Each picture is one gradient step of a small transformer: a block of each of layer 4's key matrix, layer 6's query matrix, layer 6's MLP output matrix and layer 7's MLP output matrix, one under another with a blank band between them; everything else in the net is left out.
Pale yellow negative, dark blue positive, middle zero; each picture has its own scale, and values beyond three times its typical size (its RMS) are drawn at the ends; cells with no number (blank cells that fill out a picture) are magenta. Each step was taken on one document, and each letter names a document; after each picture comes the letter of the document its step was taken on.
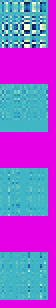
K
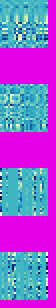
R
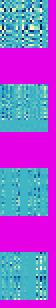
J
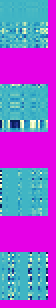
R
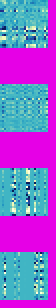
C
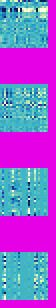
C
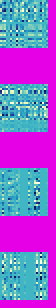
J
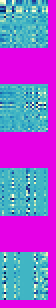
C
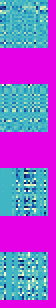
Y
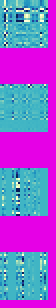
K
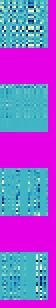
J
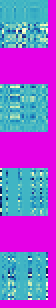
R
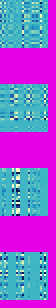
K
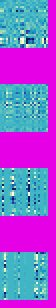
C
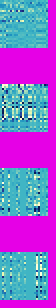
J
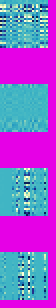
Y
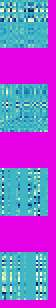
J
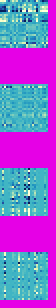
C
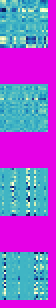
C
